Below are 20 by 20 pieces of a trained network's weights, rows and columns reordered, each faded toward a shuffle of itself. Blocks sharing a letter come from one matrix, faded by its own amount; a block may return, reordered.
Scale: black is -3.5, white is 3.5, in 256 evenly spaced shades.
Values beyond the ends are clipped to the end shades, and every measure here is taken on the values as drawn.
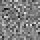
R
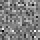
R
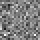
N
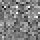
N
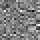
N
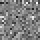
R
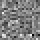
N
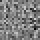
N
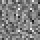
N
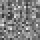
N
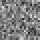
N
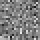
N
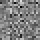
N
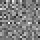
N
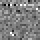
R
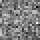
N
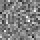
R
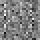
N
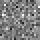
R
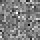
R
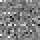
R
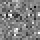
R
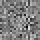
N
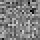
N
